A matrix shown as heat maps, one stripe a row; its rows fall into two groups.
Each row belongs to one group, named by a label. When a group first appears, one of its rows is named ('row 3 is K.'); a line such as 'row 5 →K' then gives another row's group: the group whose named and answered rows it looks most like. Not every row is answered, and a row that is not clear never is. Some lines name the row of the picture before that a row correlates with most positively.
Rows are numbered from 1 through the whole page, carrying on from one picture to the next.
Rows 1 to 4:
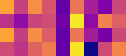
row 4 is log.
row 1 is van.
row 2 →log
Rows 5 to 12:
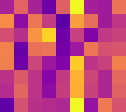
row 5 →log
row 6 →van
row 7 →van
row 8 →van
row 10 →log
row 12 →log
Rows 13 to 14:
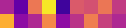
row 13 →van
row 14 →van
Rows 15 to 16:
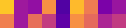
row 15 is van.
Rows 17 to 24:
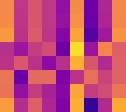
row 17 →log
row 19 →log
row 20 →log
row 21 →log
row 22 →van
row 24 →log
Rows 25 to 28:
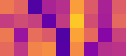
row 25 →log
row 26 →log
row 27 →van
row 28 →van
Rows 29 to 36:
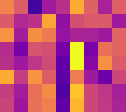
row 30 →van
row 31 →van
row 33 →log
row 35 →van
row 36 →van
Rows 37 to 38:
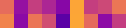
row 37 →log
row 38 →van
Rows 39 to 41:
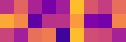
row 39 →log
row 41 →van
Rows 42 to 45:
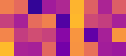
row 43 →van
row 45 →van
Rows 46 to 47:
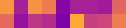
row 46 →van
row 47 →log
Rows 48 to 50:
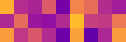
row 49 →log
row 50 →log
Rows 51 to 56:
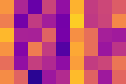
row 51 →log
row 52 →log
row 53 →van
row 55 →log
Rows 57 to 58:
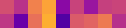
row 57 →van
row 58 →van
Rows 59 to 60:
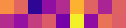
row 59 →log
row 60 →log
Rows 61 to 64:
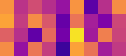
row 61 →log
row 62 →van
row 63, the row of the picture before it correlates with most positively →60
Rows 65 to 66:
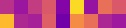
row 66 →van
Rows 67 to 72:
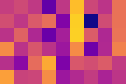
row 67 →log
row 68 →log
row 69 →log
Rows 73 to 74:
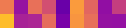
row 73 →van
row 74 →van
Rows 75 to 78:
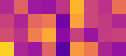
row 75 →log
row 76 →van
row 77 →van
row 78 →van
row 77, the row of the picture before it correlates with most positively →73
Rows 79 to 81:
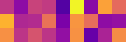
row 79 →log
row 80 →van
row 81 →log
